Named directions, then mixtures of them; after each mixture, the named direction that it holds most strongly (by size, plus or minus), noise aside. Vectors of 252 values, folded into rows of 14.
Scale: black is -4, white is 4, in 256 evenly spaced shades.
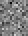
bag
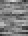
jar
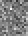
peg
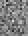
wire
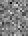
bag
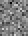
bag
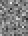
bag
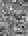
peg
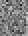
wire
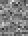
bag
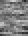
jar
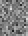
peg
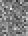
peg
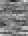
jar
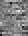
jar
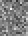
peg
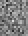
wire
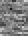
jar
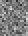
peg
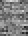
jar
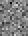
bag
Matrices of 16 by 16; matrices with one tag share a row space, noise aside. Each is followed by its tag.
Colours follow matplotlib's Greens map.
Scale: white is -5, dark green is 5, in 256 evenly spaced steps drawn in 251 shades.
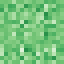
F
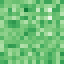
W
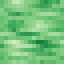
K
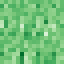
F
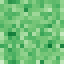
W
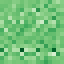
F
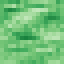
K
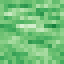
K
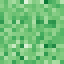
F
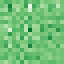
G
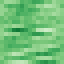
K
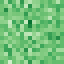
G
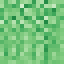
F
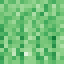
F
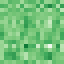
W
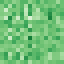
G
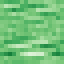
K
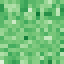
W
